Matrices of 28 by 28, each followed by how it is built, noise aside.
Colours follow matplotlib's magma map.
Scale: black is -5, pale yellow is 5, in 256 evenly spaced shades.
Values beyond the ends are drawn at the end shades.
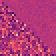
lower triangular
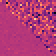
upper triangular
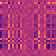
low rank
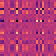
low rank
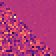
lower triangular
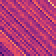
Toeplitz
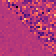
upper triangular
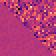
upper triangular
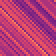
Toeplitz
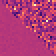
upper triangular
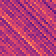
Toeplitz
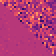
upper triangular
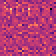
low rank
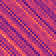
Toeplitz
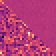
lower triangular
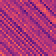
Toeplitz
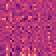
low rank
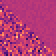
lower triangular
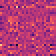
low rank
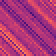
Toeplitz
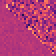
upper triangular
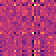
low rank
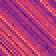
Toeplitz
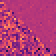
lower triangular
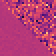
upper triangular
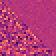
lower triangular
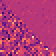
lower triangular
